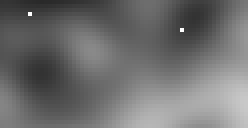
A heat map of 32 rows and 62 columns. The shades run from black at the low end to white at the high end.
The halves do not mirror each other. The field climbs toward the bottom right. The bottom right is the ninth with the highest average. No single row or column stands out from its neighbours. Two lone cells stand out, each far higher than its neighbours.
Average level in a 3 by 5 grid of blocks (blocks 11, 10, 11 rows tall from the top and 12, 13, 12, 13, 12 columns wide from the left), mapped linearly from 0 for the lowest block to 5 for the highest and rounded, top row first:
0 1 1 0 1
0 1 2 2 3
1 1 3 4 5
